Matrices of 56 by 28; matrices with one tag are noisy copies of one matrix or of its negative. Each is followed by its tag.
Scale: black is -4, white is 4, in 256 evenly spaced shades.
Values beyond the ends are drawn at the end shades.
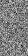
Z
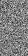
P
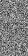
Z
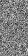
Z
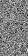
Z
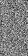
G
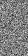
P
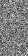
Z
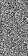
G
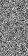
Z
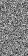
P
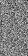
G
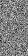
Z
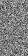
P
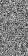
Z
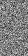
P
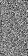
G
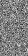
Z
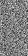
G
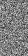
P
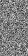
Z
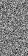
P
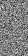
P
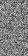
P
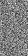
G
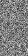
Z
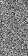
G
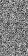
Z
